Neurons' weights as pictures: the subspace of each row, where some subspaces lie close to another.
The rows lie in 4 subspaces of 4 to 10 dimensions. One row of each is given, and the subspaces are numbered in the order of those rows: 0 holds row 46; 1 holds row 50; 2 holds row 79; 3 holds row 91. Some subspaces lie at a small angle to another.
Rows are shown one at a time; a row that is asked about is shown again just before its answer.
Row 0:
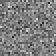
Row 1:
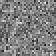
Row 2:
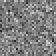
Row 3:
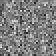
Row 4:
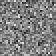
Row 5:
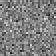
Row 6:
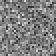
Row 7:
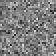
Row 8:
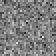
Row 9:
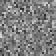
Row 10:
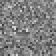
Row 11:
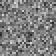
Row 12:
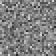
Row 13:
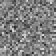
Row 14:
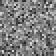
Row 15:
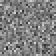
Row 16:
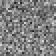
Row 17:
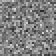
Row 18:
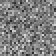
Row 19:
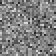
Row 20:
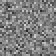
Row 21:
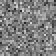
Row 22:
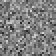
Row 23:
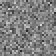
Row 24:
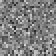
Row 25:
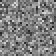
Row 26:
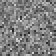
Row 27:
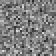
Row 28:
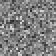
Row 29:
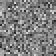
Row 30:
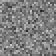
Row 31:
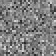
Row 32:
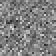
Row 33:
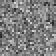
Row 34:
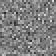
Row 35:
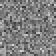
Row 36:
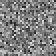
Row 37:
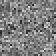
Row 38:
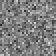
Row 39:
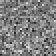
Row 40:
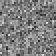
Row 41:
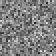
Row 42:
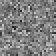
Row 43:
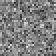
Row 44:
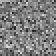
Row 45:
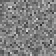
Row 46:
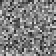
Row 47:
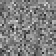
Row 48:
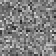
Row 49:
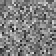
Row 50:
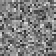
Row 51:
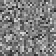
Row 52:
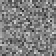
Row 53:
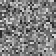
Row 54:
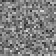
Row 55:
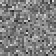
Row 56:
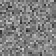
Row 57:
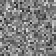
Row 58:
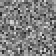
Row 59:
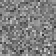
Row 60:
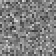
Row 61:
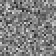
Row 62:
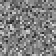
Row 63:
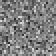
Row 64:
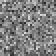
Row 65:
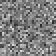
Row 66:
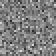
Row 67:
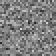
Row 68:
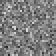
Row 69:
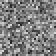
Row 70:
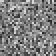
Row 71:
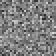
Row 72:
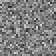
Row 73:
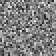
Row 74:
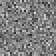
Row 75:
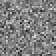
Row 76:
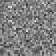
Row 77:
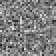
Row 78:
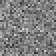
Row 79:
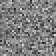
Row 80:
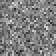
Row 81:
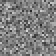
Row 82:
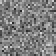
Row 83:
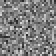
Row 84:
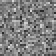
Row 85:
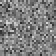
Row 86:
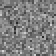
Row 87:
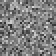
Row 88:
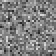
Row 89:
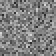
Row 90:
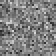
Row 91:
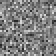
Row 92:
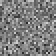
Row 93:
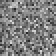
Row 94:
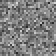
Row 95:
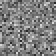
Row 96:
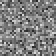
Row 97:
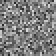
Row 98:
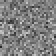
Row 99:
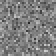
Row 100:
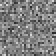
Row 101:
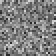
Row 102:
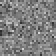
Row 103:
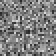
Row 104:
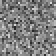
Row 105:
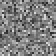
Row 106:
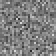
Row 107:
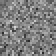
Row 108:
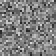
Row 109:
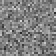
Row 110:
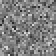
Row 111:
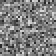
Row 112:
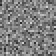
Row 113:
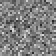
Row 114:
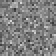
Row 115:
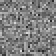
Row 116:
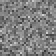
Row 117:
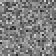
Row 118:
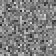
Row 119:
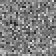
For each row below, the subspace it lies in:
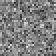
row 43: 1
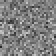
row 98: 1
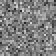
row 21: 1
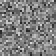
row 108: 3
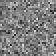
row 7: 3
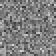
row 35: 2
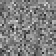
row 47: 3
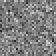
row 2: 0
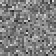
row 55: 0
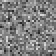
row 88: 0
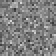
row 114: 3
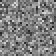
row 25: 2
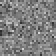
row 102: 2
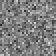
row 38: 0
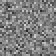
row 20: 1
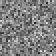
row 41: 0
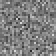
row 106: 0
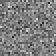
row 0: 2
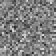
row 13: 3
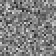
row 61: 1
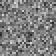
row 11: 2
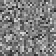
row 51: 0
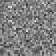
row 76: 3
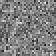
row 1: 0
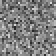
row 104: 0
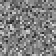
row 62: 1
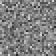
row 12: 0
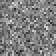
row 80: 3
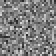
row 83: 0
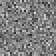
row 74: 2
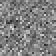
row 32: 3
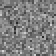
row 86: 0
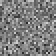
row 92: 0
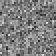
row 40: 0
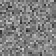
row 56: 3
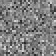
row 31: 3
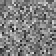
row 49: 3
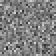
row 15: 0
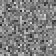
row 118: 1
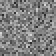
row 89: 2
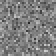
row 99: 0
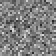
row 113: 3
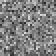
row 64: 0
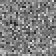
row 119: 2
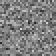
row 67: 0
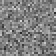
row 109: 1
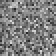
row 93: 3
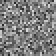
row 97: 3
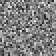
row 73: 2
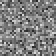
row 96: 2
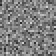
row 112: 0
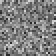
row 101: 0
